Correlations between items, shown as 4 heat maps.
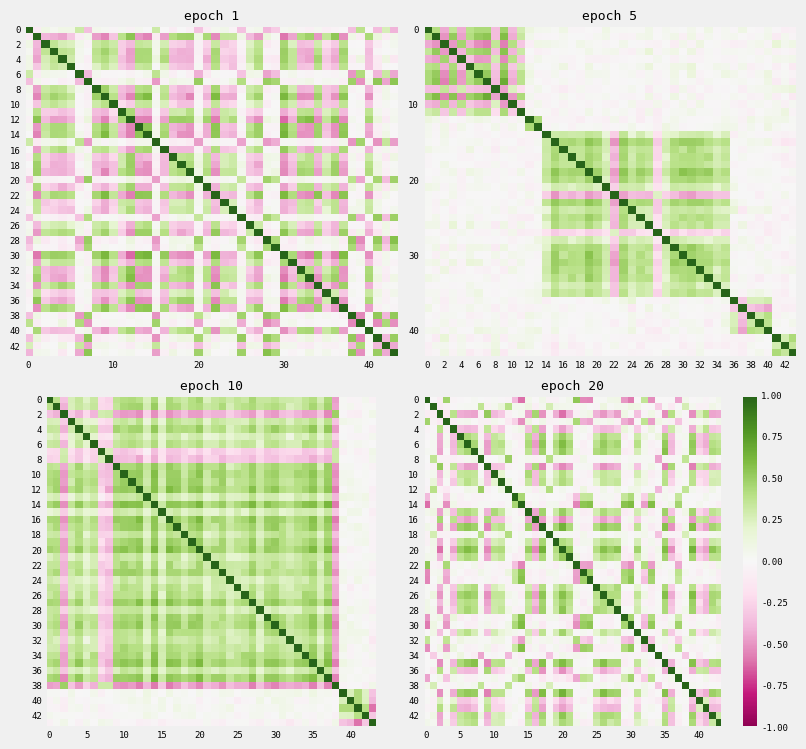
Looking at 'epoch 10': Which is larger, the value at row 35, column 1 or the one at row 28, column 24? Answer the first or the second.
the first
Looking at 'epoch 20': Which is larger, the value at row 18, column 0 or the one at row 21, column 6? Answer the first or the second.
the second
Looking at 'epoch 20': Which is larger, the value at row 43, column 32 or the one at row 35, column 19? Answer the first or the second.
the second
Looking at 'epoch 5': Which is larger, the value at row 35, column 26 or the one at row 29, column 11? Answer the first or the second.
the first
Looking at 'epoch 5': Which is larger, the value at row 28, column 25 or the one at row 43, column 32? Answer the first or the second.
the first
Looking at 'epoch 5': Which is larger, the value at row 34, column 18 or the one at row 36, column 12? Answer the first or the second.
the first
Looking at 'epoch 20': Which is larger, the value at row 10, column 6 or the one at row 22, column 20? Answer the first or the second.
the first
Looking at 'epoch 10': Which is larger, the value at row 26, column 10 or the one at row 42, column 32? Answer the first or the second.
the first
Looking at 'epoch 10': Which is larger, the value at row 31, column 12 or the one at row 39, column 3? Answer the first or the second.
the first
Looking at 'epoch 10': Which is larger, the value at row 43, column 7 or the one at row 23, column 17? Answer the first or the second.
the second
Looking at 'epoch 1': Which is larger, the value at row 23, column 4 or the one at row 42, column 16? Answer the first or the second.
the second
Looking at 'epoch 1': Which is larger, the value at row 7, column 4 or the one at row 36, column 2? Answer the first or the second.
the first
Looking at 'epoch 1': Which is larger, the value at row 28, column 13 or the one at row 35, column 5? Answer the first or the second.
the first
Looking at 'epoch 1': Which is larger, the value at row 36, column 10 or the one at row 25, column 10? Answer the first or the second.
the second
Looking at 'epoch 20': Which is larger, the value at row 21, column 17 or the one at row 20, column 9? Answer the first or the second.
the first
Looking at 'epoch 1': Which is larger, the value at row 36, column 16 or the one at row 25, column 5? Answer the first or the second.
the second
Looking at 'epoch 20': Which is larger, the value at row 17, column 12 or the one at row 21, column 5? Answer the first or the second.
the second
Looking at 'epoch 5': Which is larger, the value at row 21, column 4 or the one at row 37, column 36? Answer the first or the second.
the first
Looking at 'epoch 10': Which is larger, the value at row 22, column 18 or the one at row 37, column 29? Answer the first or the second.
the second
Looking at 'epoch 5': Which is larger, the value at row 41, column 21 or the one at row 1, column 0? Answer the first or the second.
the second
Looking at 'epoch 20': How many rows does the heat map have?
44
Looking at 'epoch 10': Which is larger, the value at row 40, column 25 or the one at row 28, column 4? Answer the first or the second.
the second
